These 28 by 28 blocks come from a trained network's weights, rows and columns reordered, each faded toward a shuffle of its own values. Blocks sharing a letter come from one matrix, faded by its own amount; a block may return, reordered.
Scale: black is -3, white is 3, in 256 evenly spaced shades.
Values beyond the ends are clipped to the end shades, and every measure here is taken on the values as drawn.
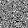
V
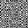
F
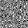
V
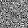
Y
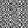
F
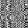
F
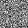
Y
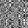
F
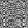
F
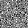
V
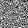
V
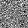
Y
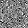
V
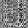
F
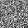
Y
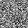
Y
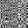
F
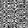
F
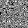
V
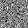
V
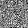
V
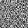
Y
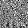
V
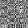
F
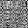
F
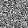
Y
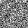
Y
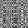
F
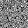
V
